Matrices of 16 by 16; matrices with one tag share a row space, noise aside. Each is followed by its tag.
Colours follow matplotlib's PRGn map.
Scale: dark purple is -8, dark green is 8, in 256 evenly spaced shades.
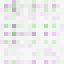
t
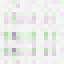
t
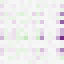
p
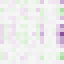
p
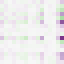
p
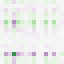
t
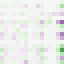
p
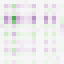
t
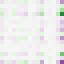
p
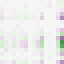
p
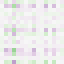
t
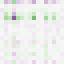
t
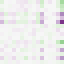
p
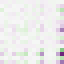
p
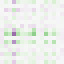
t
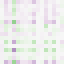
t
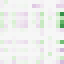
p
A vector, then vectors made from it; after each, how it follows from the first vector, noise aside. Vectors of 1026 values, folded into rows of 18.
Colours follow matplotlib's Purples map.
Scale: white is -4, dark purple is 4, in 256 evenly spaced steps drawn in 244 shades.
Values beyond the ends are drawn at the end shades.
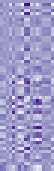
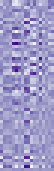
reversed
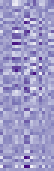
reversed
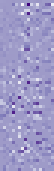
partly zeroed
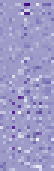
partly zeroed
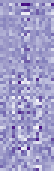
sign-scrambled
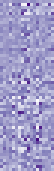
sign-scrambled
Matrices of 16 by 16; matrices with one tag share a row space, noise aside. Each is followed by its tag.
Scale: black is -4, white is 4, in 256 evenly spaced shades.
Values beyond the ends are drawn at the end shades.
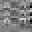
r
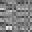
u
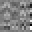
r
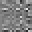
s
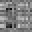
u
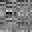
u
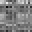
u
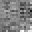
r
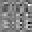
s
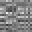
u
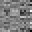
r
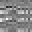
u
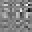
s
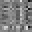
s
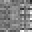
r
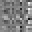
s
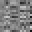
r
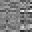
r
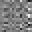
s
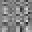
s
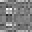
u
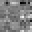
r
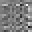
s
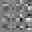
s
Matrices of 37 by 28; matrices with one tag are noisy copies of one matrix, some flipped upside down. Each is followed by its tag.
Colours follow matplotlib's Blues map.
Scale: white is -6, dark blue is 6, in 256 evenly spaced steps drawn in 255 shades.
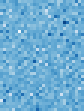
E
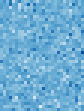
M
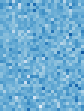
M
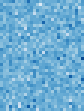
M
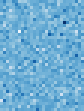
E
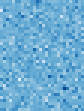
E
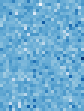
M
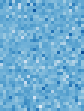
M
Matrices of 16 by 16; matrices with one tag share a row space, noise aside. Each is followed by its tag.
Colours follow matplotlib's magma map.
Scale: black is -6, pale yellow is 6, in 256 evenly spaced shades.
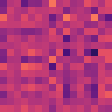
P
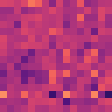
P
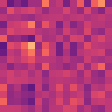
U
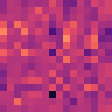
P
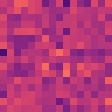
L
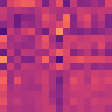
L
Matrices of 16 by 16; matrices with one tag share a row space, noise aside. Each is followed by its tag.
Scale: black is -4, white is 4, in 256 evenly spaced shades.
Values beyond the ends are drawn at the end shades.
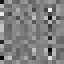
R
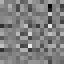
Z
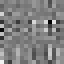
R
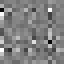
R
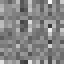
Z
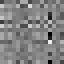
Z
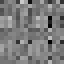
Z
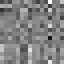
Z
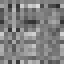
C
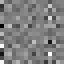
R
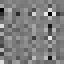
R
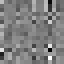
R
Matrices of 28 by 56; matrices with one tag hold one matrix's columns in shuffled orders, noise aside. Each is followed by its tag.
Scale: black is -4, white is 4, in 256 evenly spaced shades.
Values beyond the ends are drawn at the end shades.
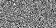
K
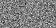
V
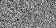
K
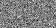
V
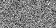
K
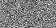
K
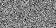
K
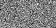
K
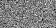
K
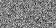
V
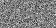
V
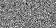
V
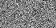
K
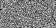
K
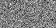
K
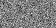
V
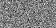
K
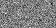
V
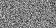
V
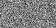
V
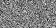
K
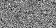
K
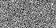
K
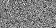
K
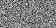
K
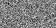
V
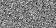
V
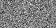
K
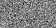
V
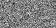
V
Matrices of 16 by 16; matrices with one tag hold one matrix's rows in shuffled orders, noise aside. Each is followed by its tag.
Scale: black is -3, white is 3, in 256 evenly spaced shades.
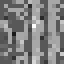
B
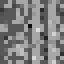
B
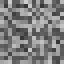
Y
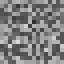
Y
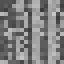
B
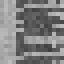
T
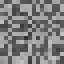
Y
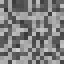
Y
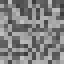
Y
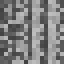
B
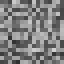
Y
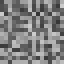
Y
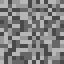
Y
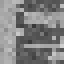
T
